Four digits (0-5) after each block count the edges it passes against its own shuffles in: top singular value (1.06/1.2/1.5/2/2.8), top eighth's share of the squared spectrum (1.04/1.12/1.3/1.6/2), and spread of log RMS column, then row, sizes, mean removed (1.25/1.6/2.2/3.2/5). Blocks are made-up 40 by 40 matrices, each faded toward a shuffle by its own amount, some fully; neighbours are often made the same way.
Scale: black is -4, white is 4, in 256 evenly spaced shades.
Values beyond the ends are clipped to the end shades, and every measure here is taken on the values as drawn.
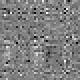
4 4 2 2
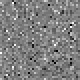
3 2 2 0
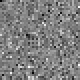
3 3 1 1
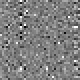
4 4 2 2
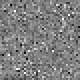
2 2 0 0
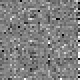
3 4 2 0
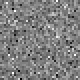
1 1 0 0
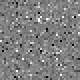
1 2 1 0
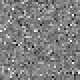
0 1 0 0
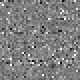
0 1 0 1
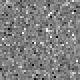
0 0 0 0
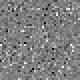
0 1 0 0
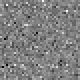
1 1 0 1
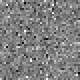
1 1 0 0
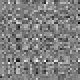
4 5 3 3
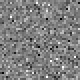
1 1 0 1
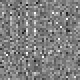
3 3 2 1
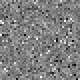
0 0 0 0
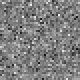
0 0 0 0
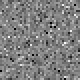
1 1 0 0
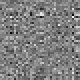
4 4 2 2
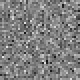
3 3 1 1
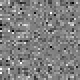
4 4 2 2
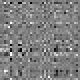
4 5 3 3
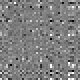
4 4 2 2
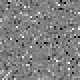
1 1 0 0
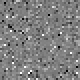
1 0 0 0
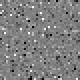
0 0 0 0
